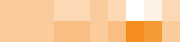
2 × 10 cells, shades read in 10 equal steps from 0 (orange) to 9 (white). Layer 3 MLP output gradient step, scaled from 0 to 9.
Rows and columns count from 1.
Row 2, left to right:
5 5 5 4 4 5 4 0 1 5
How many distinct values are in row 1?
4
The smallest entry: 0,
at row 2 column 8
